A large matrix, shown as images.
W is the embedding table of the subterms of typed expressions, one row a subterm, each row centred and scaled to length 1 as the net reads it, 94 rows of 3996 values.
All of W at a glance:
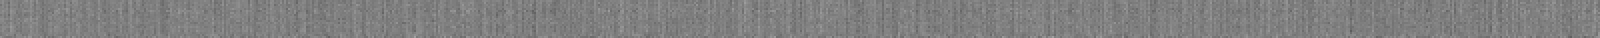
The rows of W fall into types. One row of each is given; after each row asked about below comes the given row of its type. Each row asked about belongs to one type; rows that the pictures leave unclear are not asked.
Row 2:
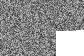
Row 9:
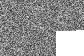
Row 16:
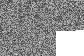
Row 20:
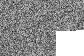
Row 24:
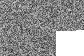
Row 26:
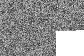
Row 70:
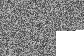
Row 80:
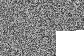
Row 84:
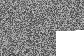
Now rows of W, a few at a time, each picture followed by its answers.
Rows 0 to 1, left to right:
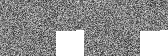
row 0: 9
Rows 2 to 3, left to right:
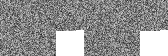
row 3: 24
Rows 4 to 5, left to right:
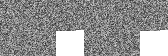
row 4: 80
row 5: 20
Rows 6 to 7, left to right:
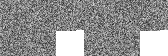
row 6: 24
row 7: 2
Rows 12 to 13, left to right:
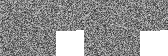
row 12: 24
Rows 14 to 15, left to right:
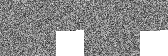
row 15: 20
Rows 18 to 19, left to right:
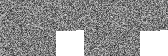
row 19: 9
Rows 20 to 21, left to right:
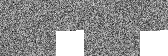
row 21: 2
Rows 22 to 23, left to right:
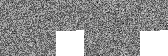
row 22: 20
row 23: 84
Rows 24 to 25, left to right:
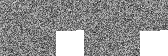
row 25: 26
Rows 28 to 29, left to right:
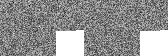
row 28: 26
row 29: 24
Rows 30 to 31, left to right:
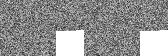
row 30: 2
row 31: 84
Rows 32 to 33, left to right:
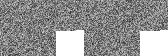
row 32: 84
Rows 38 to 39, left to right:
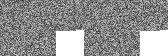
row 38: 9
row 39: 20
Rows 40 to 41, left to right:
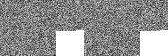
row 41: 84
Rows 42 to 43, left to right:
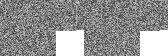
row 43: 16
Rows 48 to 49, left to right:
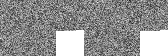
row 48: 2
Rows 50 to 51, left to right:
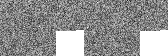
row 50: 26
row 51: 24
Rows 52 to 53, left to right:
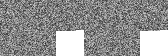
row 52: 80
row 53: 2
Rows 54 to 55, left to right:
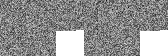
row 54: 16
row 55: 80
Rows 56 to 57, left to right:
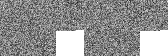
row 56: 70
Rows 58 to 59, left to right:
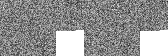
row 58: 70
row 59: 70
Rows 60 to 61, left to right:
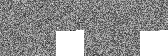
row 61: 84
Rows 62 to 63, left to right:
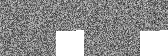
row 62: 24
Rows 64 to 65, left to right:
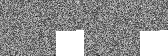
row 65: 84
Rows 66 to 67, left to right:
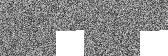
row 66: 26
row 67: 84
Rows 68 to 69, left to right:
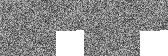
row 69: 26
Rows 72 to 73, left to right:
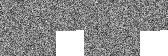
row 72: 9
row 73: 80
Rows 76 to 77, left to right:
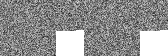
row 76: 80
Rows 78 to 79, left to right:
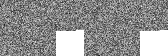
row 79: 84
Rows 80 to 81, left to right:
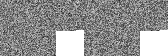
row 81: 70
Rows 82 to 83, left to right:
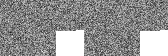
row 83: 24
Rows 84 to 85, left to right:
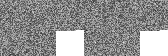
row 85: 16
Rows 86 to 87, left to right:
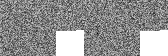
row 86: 24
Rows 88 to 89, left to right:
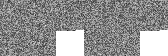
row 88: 70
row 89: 16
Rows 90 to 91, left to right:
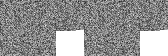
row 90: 2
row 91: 2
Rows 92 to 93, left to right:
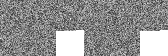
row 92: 2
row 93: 26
